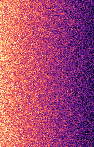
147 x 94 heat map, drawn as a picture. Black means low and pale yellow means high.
On average the colour sits 50% of the way up the scale. No regular stripes run through it. There is an overall slope up to the left.
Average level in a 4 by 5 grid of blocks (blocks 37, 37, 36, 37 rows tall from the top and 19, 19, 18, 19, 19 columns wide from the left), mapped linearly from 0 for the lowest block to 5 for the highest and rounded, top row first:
5 4 3 1 0 / 5 4 2 1 0 / 5 4 2 1 0 / 5 4 3 1 0
